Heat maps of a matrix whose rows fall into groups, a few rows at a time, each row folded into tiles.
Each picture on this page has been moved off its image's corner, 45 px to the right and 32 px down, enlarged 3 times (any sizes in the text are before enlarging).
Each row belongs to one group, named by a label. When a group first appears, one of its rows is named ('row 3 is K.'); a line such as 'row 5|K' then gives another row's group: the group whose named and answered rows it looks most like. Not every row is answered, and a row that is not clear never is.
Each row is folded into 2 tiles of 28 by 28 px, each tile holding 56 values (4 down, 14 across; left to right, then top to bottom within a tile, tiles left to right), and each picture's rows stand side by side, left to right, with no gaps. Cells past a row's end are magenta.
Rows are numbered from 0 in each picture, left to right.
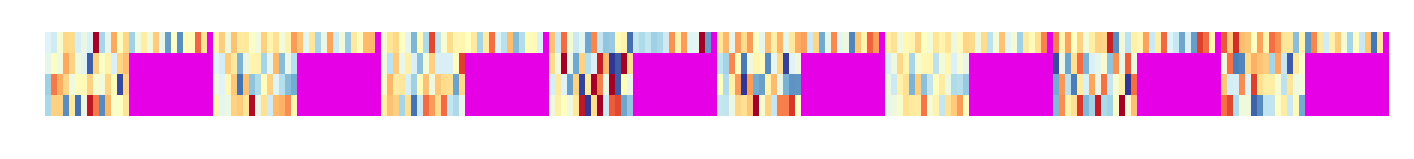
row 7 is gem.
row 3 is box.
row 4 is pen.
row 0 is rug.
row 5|pen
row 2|rug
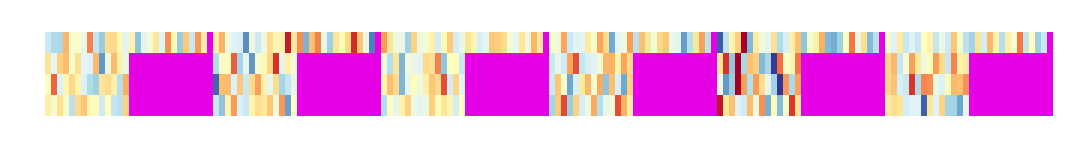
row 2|box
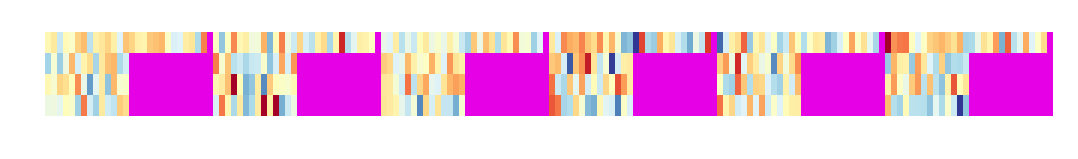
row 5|gem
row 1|rug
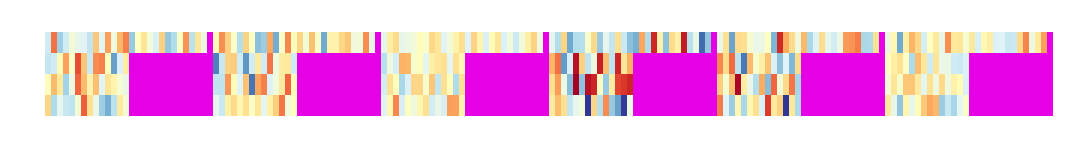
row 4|rug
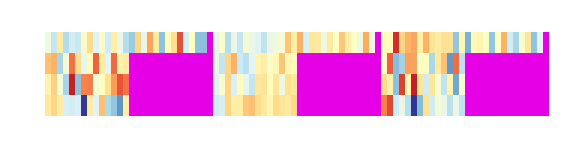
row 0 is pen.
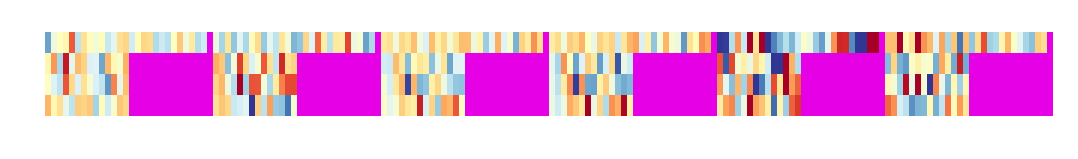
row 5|gem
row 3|pen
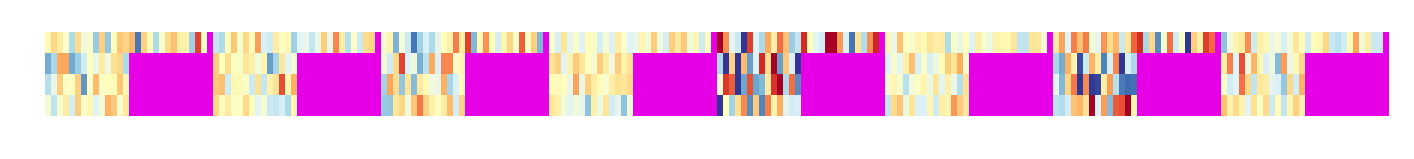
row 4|box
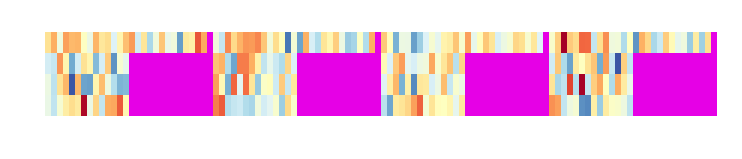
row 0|pen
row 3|gem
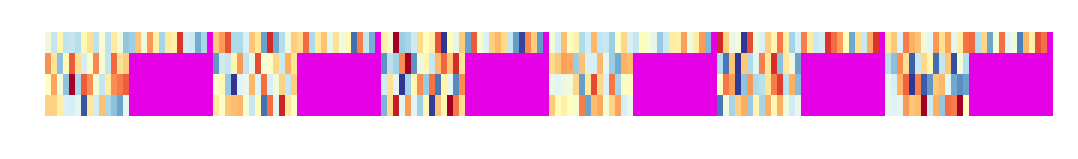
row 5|pen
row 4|box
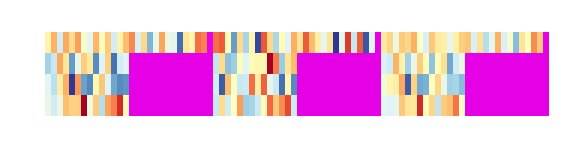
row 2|pen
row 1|gem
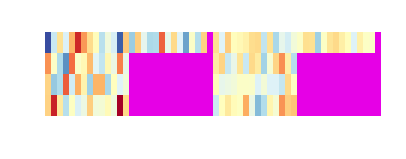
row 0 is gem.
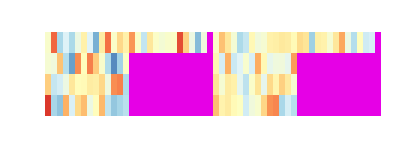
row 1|rug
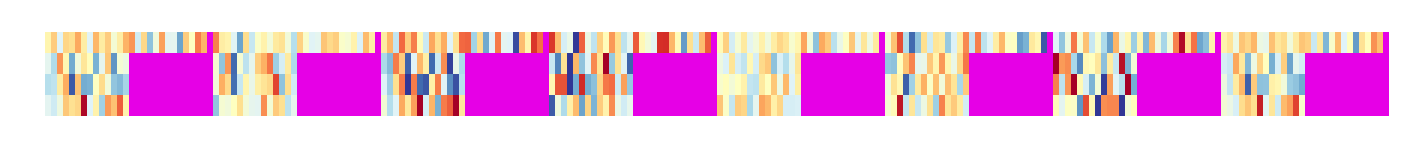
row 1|box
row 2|pen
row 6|rug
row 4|rug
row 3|box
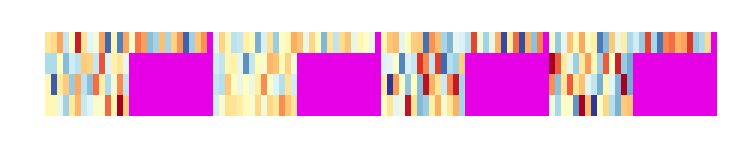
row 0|gem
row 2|gem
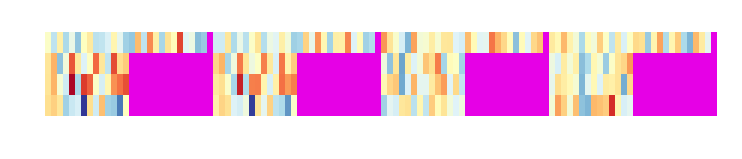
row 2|box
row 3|rug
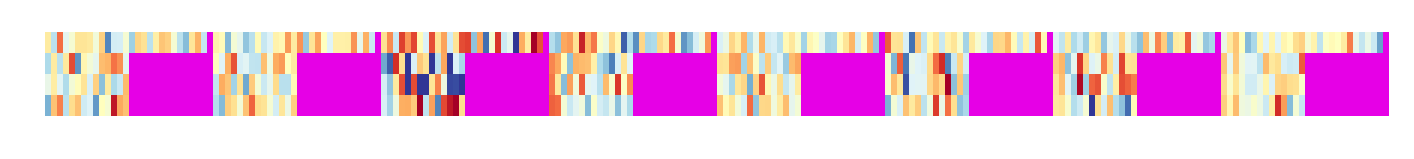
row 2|pen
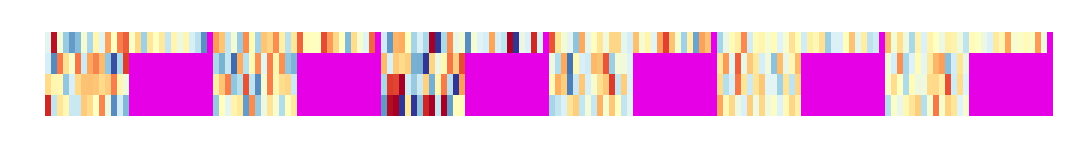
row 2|rug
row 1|box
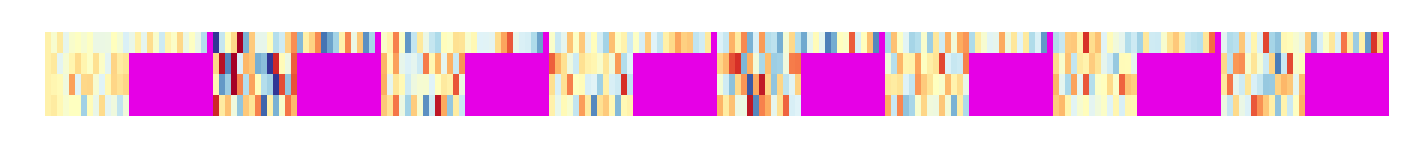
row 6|gem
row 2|rug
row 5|rug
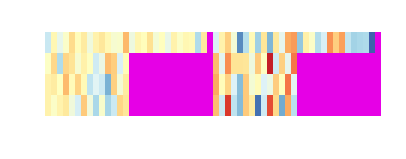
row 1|rug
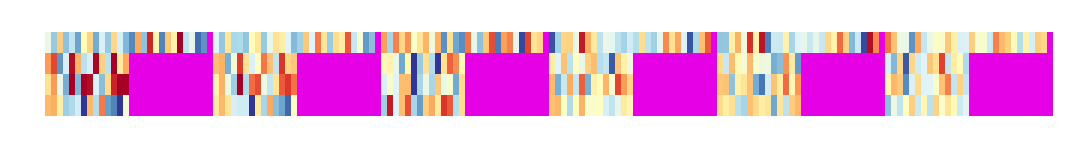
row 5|box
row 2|rug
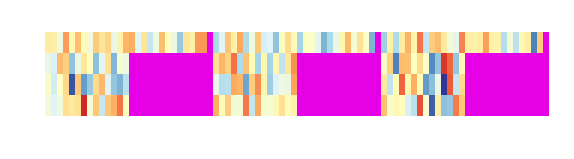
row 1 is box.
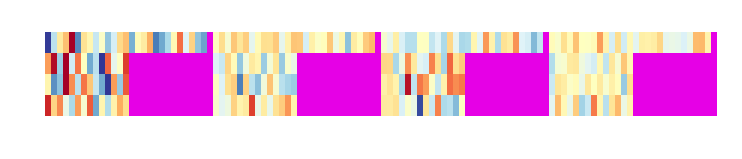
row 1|pen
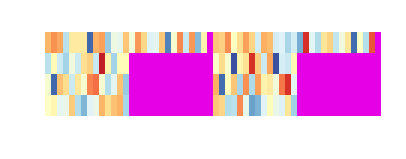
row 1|gem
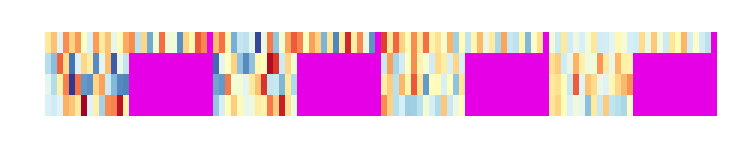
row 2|gem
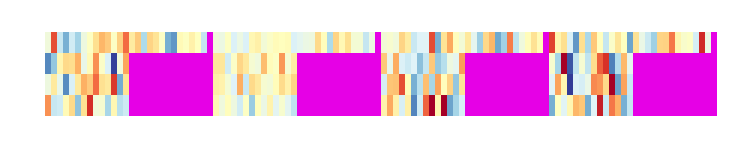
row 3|box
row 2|rug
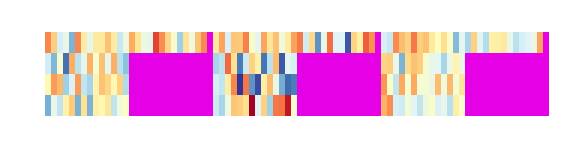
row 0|box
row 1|pen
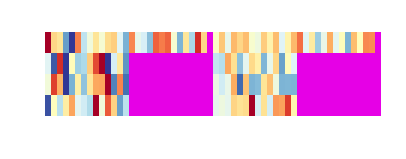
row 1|pen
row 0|box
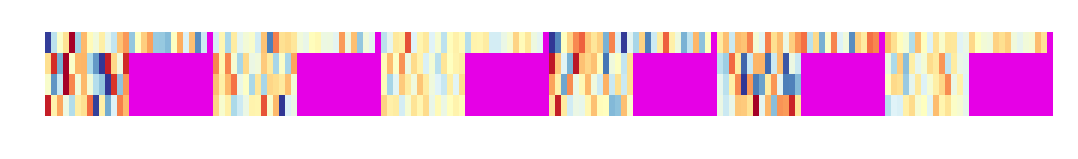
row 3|gem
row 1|rug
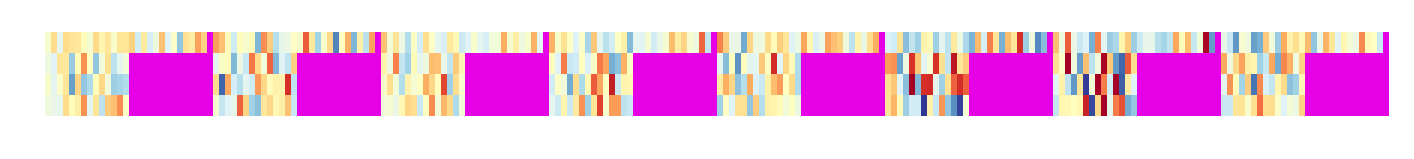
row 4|box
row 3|box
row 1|gem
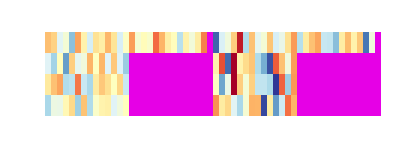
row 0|box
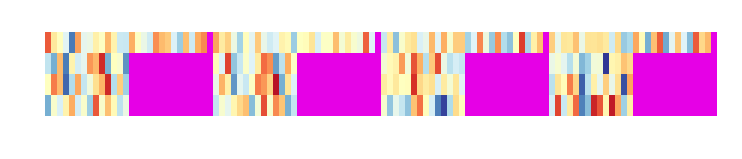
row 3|rug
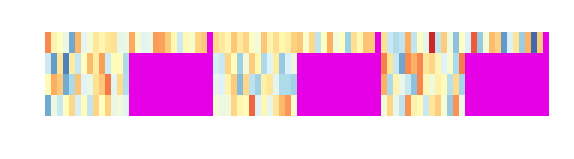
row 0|box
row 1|pen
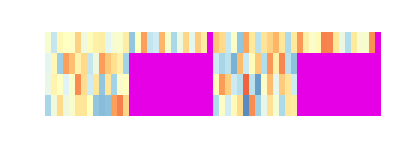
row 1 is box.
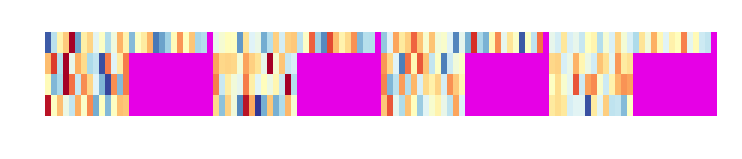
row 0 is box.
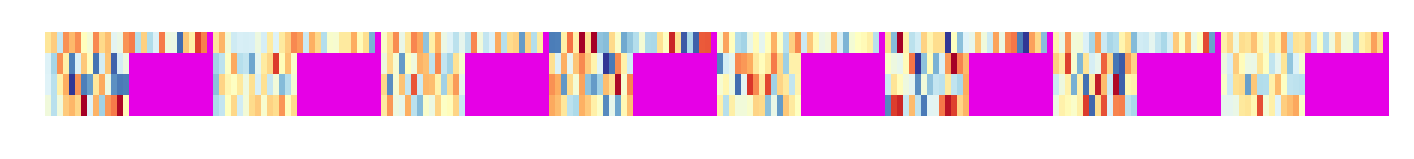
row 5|rug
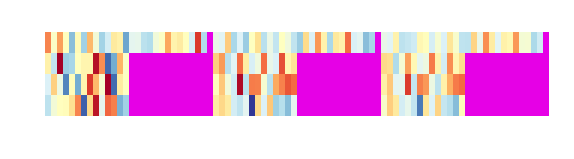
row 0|box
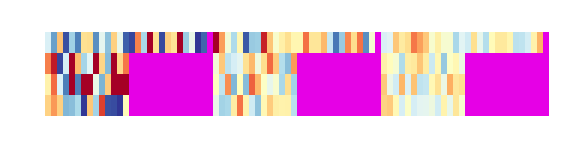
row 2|gem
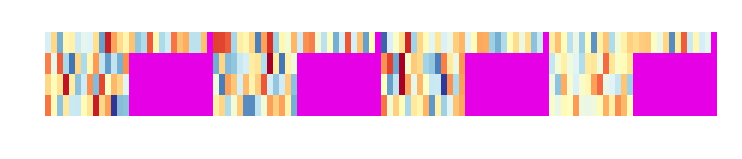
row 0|rug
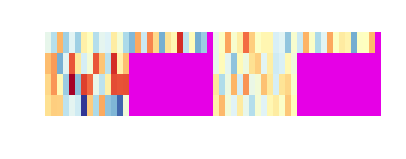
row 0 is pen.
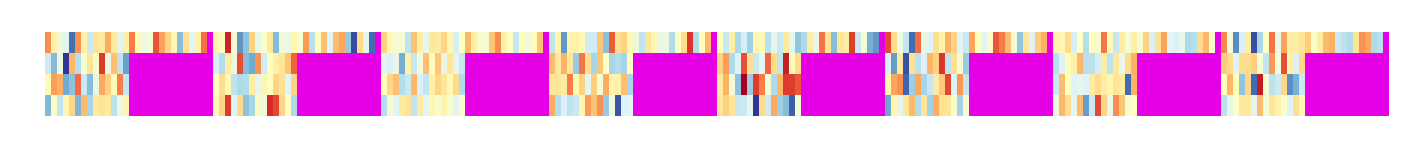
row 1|rug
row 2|box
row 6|rug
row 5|box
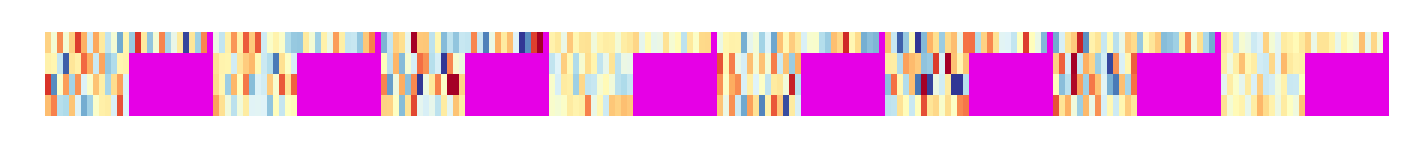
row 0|gem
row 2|gem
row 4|rug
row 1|gem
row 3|pen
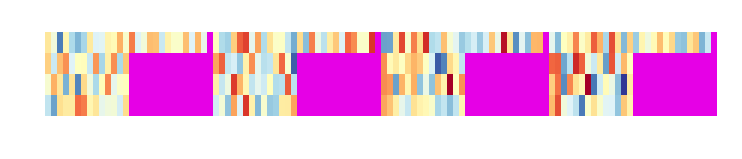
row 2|gem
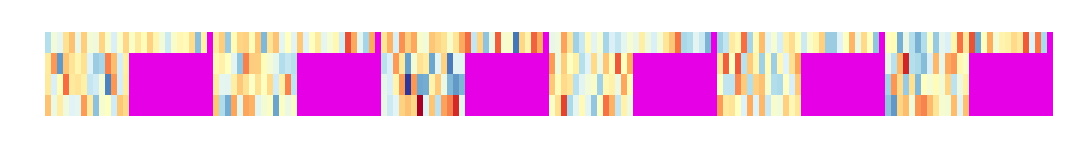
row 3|rug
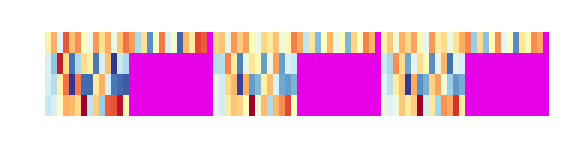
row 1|pen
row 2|pen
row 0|pen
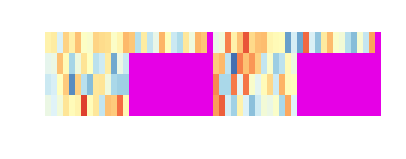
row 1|gem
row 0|pen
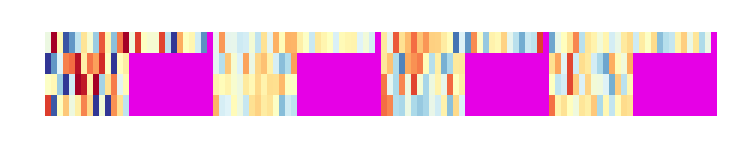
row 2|gem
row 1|rug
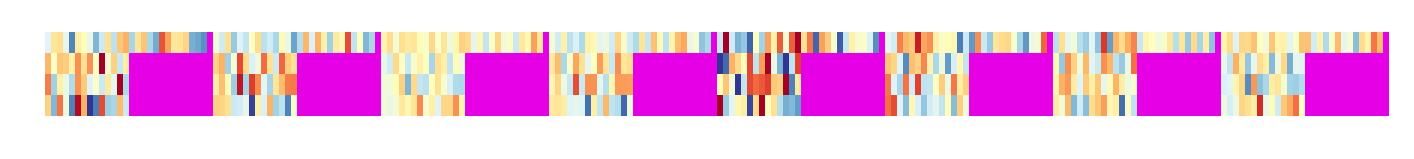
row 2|pen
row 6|rug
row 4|rug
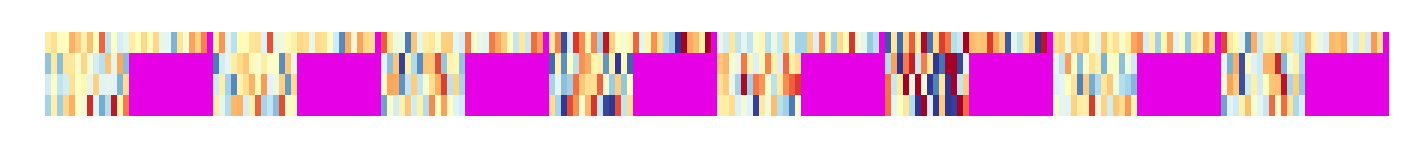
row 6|pen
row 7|box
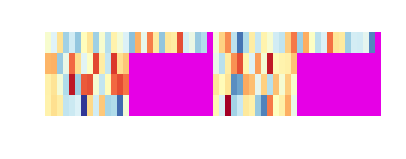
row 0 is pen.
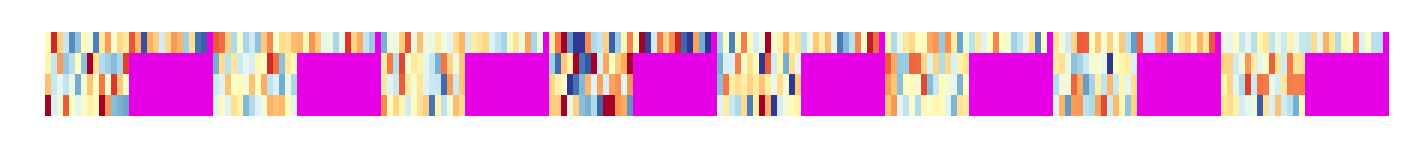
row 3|rug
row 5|gem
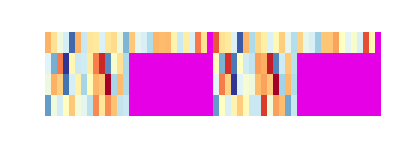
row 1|box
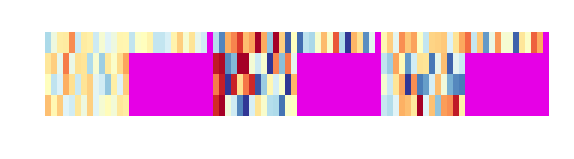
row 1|gem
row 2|pen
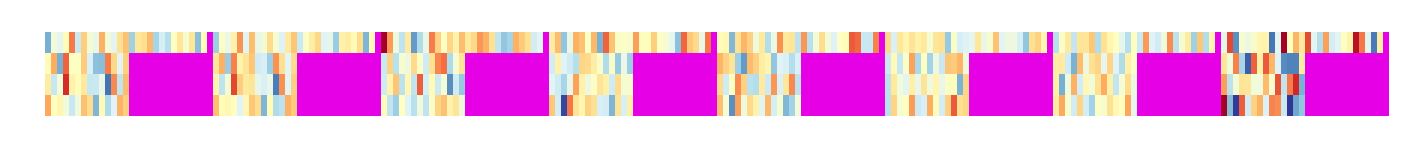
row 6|gem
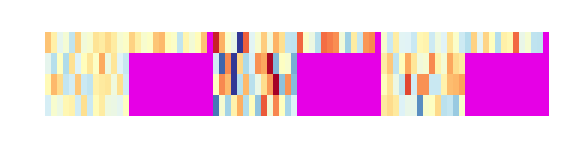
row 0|box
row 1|box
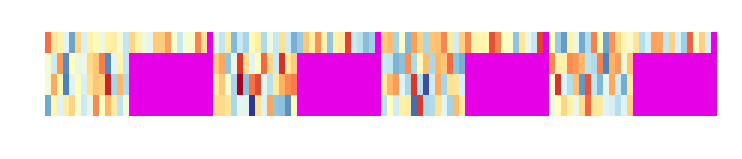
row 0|box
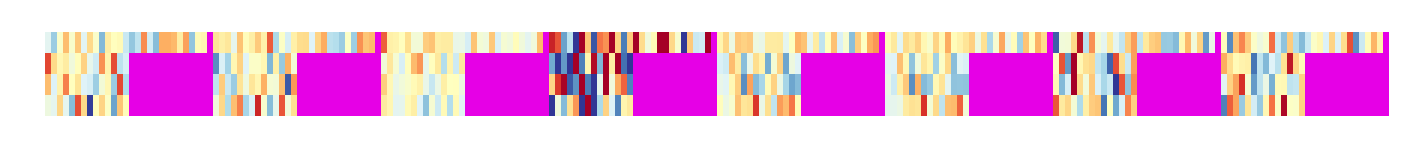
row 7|rug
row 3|box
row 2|gem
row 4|pen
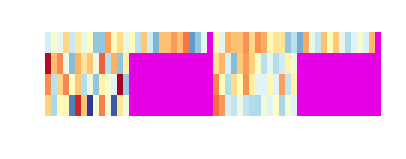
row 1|gem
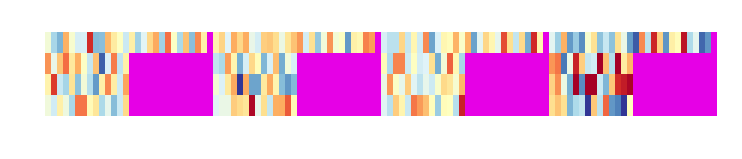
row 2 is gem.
